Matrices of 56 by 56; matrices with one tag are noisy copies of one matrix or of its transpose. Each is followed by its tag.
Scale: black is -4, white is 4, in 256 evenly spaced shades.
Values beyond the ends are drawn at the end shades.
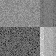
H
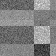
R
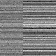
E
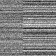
E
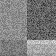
H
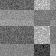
R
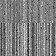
E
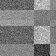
R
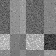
R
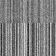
E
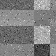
R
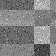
R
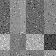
R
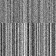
E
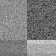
H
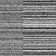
E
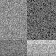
H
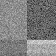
H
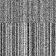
E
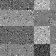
R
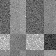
R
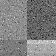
H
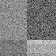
H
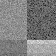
H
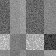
R
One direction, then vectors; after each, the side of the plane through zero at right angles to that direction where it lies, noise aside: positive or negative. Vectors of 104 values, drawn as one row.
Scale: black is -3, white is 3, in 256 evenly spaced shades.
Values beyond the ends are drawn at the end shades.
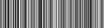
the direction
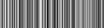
negative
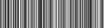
positive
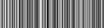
negative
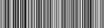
positive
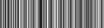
positive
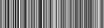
positive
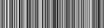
negative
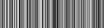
negative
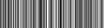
positive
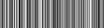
negative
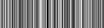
negative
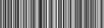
positive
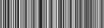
positive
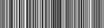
negative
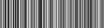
positive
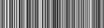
negative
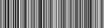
positive
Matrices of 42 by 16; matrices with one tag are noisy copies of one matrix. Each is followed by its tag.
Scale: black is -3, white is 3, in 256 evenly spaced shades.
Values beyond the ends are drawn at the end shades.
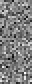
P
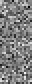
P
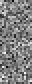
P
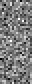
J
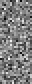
J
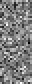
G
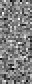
J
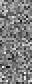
P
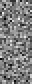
J
